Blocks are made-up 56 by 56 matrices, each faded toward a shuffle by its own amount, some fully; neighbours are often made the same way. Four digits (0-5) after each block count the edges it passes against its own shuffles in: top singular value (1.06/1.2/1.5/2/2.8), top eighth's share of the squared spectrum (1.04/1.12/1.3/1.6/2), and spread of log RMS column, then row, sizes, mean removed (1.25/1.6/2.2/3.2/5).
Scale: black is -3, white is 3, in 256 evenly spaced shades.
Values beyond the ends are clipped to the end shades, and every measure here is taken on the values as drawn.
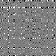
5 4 2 3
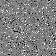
1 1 0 0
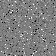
0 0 0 0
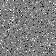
1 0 0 0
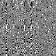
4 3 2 1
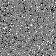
1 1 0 0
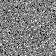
1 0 0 0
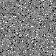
2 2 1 0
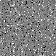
2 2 1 0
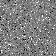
0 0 0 0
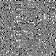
3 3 2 1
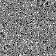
1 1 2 0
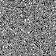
1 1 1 0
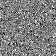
0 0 0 0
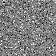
0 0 0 0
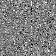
1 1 2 0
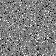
2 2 0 0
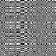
5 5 4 4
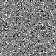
3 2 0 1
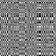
5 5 4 4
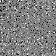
3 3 1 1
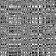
5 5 3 3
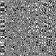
4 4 3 2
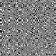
4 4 3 2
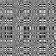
5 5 4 4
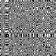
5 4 3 3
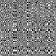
5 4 3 3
